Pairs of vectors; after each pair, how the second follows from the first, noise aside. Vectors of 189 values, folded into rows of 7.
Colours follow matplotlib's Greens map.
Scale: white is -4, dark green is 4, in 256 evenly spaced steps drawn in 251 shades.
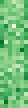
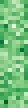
copied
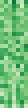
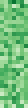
sign-scrambled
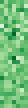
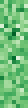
copied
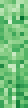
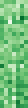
copied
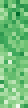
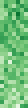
copied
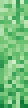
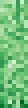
copied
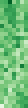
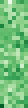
sign-scrambled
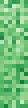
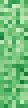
copied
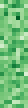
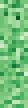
copied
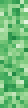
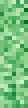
sign-scrambled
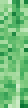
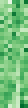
copied
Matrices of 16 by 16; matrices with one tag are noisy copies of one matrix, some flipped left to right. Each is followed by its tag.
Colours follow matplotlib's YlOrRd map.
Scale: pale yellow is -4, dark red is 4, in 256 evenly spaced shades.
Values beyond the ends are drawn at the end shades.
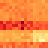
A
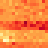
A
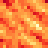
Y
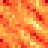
Y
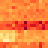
A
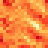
Y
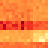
A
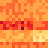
A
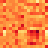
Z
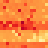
A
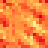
Y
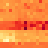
A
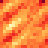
Y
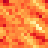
Y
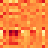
Z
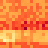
A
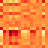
Z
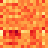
Z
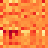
Z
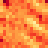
Y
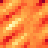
Y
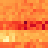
A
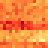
A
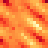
Y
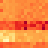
A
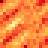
Y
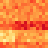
A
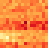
A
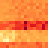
A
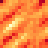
Y
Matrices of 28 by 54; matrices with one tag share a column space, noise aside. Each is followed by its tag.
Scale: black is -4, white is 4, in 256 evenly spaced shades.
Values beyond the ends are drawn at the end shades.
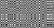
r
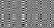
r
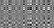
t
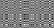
r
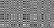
r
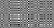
r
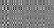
t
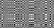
r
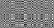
r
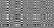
r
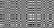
r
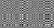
r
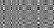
t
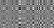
t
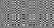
r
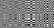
r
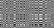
r
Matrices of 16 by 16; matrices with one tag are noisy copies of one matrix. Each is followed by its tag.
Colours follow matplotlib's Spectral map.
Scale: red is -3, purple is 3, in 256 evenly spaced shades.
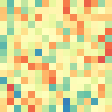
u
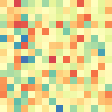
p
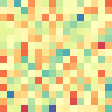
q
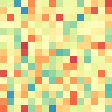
q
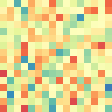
q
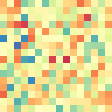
p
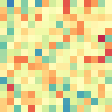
u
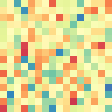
q
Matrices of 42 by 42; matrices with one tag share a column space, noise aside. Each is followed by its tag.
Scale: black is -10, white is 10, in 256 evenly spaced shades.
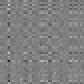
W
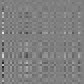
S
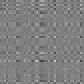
W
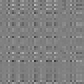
W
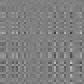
S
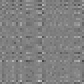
W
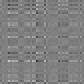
W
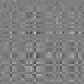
S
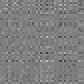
W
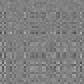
S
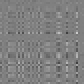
S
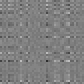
W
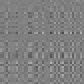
S
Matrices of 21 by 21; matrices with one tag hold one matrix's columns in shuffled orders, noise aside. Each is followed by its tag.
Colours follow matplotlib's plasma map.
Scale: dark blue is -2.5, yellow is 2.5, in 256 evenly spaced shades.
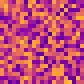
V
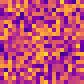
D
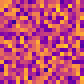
V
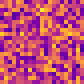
D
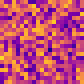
D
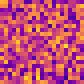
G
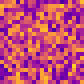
G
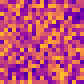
G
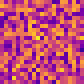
D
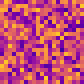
D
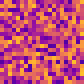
V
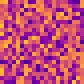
V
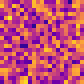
V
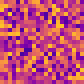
D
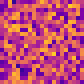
G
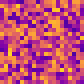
D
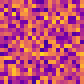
V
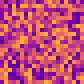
G
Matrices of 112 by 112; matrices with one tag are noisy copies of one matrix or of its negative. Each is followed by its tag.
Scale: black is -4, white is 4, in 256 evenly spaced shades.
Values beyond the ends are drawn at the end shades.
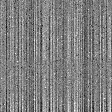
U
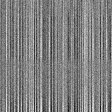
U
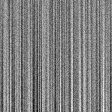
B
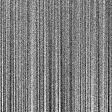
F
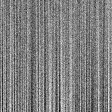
F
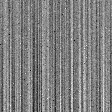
B
